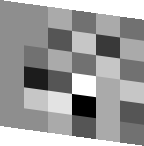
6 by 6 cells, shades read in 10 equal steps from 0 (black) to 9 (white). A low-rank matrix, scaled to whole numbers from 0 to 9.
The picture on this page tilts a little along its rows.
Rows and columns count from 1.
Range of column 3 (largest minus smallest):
5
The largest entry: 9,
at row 4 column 4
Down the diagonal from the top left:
5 5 6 9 6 4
